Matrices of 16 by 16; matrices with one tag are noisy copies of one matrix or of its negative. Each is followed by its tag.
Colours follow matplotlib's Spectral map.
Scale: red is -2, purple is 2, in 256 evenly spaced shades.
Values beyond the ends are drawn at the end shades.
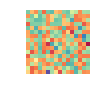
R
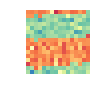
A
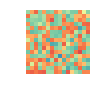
R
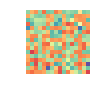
R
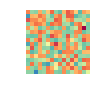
R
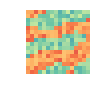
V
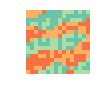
V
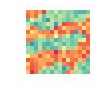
V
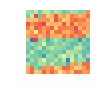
A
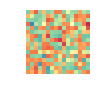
R
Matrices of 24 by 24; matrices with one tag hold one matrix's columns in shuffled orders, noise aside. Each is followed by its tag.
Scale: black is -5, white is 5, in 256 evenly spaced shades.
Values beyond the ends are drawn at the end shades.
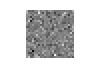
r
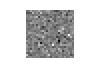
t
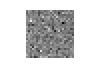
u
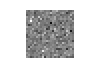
u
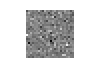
t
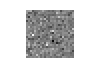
t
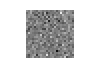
r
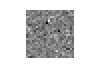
u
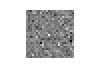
t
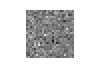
t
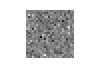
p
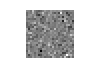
r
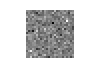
u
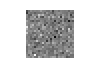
p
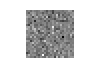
p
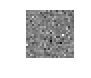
t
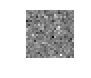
p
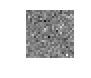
p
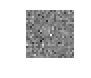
t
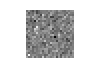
p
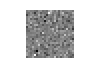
r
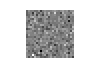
r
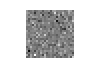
r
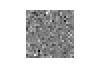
r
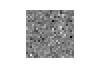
p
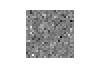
p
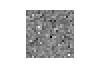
p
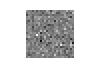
t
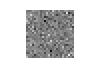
r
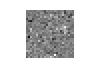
p
